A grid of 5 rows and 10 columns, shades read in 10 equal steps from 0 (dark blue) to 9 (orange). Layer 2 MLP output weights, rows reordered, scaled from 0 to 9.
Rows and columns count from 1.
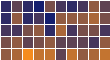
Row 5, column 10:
7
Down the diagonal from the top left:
1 5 4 4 7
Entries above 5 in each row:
0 1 1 0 7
